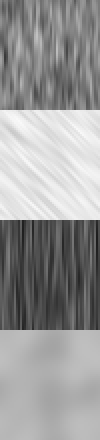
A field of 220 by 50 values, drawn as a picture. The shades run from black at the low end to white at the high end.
It is made of 4 by 1 panels. Panel 1,1: middling, streaked downward. Panel 2,1: very high, slanting down to the right, faint in contrast. Panel 3,1: low, streaked downward. Panel 4,1: high, smooth, faint in contrast.
